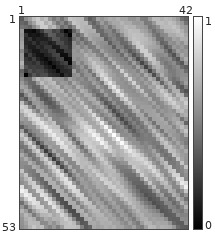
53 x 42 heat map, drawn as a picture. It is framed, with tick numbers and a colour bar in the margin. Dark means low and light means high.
Grain: diagonal, down to the right. Odd patch: lower, in the top left. Ninth with the lowest average: top left. Mirror symmetry: none.
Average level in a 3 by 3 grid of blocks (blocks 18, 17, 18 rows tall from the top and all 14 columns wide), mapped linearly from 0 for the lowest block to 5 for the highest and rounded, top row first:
044
454
554
